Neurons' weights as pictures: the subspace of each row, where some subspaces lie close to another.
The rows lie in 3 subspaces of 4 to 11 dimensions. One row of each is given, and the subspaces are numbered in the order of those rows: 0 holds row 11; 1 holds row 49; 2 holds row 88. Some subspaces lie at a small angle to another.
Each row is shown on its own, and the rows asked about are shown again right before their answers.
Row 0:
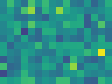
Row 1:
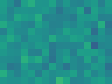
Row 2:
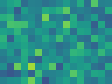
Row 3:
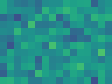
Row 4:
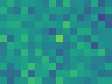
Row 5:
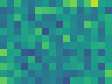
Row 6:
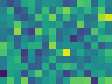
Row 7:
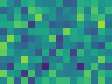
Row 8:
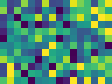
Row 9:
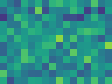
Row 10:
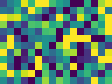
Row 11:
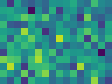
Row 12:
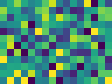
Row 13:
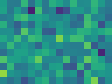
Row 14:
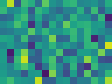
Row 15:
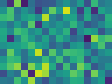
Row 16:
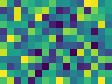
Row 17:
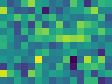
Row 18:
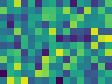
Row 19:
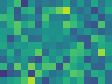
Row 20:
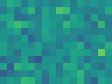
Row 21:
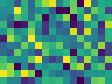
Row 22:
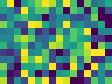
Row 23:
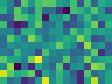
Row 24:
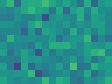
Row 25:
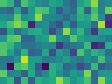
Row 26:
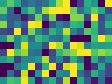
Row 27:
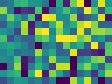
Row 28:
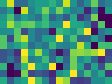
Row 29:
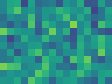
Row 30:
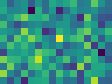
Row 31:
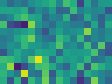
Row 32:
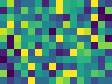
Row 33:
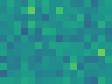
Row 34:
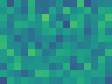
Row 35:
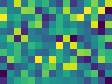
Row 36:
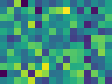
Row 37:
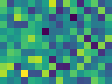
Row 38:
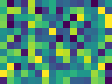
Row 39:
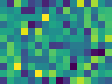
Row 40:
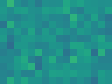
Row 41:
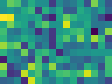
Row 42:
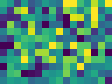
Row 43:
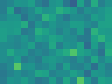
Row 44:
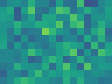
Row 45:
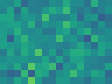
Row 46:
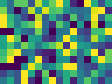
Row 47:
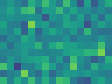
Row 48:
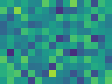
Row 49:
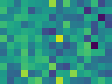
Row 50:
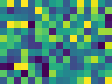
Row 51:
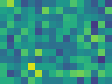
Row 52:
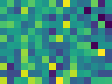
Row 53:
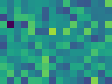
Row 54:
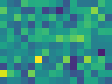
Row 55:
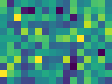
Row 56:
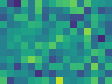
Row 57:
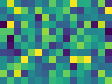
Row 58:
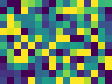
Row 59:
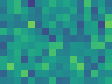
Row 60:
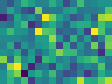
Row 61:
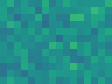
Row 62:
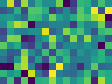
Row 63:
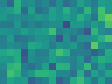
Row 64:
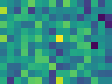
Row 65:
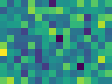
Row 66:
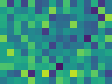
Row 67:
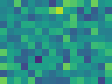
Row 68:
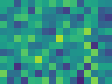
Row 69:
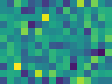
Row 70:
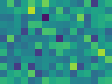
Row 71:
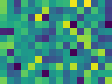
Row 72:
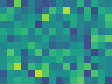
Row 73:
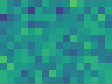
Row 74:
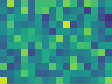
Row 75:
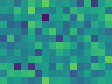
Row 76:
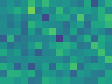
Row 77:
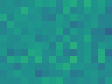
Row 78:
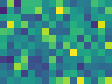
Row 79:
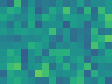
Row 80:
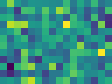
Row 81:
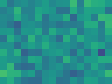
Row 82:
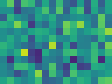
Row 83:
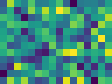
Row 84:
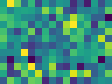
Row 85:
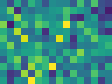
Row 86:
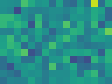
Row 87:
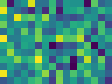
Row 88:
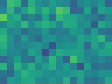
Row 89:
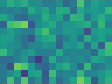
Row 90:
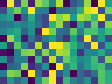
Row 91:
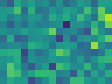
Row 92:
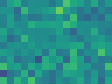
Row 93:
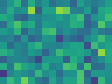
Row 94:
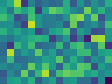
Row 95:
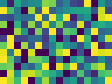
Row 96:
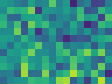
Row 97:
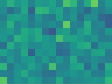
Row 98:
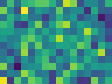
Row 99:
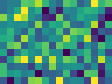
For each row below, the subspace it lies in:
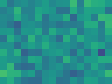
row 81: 1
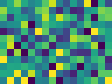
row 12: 2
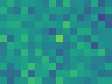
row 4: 1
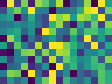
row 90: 1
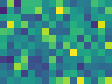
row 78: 2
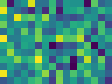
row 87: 1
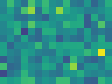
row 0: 0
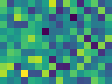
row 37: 1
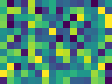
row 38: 1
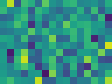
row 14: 2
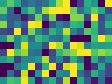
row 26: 2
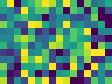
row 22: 0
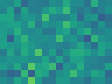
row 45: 0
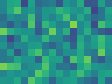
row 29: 2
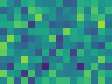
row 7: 1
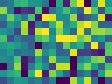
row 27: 1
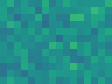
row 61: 2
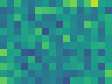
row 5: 1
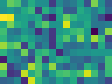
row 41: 2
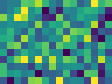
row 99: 2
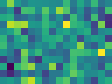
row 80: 0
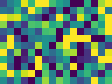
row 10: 2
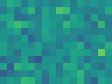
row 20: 0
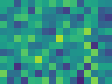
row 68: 0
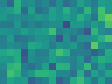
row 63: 0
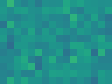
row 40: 2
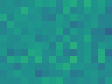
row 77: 2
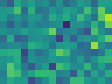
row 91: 0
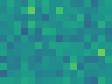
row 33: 0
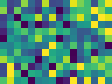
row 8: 2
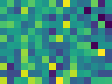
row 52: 1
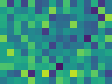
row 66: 1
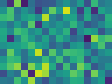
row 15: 0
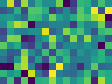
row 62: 1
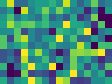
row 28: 0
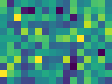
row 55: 1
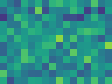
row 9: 2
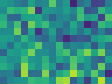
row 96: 1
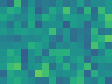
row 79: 0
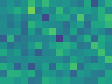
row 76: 0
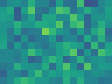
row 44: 1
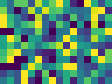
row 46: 2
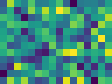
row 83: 2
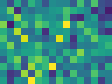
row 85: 2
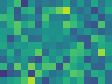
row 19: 0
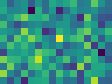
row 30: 0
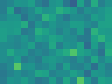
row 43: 2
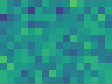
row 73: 2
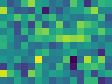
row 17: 1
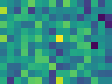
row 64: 1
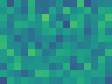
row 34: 1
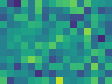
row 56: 2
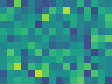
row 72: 0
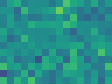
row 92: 1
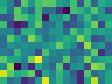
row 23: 0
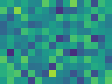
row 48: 2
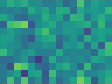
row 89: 0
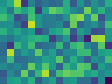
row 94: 2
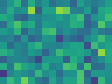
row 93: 0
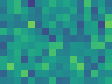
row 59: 1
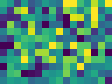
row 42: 2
